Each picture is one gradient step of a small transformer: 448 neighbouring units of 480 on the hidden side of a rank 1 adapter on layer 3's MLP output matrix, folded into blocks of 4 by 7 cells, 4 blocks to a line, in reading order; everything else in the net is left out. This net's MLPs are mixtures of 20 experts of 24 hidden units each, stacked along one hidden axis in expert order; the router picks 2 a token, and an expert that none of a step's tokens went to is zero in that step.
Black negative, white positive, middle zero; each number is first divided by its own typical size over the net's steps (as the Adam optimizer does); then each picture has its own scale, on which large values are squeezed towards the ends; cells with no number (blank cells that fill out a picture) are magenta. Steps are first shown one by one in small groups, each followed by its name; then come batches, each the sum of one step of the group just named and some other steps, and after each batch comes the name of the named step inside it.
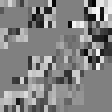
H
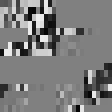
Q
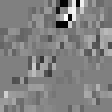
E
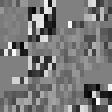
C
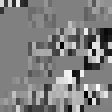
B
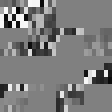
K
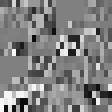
C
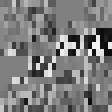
H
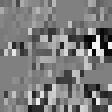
C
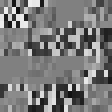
K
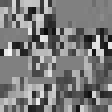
Q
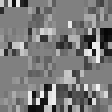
B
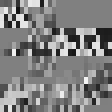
K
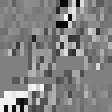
E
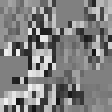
H
